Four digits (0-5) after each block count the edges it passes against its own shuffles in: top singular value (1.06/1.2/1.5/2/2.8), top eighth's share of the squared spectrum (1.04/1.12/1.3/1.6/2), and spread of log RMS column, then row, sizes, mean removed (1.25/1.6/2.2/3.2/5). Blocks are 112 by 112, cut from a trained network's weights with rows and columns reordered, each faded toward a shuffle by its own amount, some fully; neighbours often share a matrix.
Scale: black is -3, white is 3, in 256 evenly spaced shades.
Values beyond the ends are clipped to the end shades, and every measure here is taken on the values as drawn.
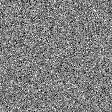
2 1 0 0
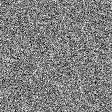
0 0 0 0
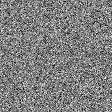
0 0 0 0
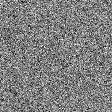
0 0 0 0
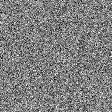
2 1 0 0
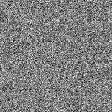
4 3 0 1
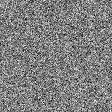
0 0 0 0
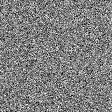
0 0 0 0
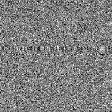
4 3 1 2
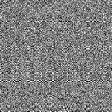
5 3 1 3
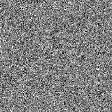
3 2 1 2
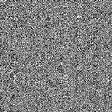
4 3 1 2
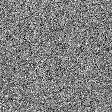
1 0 0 0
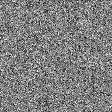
2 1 0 0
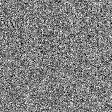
2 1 0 0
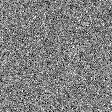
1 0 0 0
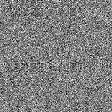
4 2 0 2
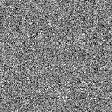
4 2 0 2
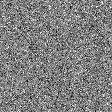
1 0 0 0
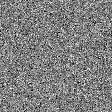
2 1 0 0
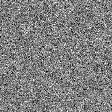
3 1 0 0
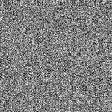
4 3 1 1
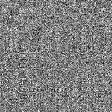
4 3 1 1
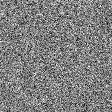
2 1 0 0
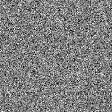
3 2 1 1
